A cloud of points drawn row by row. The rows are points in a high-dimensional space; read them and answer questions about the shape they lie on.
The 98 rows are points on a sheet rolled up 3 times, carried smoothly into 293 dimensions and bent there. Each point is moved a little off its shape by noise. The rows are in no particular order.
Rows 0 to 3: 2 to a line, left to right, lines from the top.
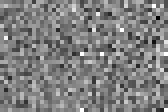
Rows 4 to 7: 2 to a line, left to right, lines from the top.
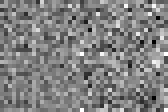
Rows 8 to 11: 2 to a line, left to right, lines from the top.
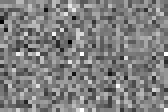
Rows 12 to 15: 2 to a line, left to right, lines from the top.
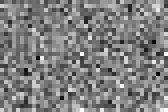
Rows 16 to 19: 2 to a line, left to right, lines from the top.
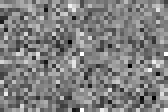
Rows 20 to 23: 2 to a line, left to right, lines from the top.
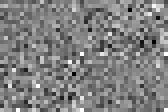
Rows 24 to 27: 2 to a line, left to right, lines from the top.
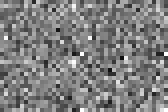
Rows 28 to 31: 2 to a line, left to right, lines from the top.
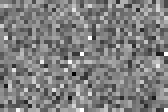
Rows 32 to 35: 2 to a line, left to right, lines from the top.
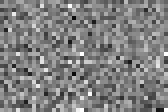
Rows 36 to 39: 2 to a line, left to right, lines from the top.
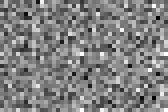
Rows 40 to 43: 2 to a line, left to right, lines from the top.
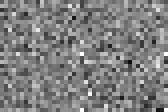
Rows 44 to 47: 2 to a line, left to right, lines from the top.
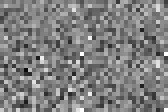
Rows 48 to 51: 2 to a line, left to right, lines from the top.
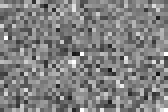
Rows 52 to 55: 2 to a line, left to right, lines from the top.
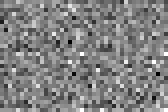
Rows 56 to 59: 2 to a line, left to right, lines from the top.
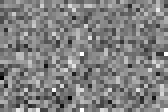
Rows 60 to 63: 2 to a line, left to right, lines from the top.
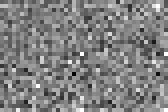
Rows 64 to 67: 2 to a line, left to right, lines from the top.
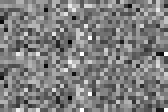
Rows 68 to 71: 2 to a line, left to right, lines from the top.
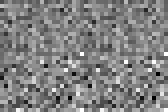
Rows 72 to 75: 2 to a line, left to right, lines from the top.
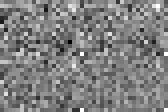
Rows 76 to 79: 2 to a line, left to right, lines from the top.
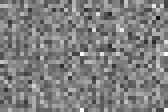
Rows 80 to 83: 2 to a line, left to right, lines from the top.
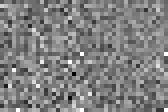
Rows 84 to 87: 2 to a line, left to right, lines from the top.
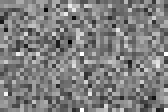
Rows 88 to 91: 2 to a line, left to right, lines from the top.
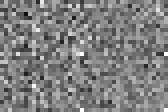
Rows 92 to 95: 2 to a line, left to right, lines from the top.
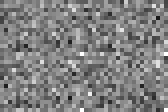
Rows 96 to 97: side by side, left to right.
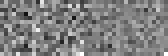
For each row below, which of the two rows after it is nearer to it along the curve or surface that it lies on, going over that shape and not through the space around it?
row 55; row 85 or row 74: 85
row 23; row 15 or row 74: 74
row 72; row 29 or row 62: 29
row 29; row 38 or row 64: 64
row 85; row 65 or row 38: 38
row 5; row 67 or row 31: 67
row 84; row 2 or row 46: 46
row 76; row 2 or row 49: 2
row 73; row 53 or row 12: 12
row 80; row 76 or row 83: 76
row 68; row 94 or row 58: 94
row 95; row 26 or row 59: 59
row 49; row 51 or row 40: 40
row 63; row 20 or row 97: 20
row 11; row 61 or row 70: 70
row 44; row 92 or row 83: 92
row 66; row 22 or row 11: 22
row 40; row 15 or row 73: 15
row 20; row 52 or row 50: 52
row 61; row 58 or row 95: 58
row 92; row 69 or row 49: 49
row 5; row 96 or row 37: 37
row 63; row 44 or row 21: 44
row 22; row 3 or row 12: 12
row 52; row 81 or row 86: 86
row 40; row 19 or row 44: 44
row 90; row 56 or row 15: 15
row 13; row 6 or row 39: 39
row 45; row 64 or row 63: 63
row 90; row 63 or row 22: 22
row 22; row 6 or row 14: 14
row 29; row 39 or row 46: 39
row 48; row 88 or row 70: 70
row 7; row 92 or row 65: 65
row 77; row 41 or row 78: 78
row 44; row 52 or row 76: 52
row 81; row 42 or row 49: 42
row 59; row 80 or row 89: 89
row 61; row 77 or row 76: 76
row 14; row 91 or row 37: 37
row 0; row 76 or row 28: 28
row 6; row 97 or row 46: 97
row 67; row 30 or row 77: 30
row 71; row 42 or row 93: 93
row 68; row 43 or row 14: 14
